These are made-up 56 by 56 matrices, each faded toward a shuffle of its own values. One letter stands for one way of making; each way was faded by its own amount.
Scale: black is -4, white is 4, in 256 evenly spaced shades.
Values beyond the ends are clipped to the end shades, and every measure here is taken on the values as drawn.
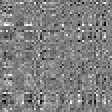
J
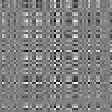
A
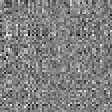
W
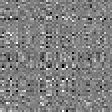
J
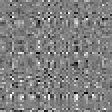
J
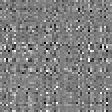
J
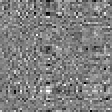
W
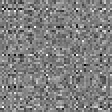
W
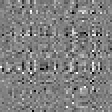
J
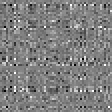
J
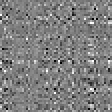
J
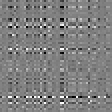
A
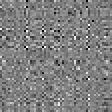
J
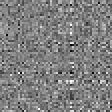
W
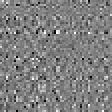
J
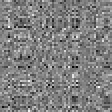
W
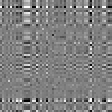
A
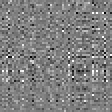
J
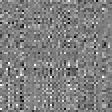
J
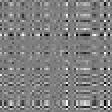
A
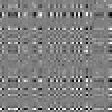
A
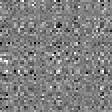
J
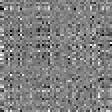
J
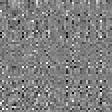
J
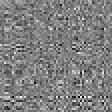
W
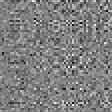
W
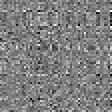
W
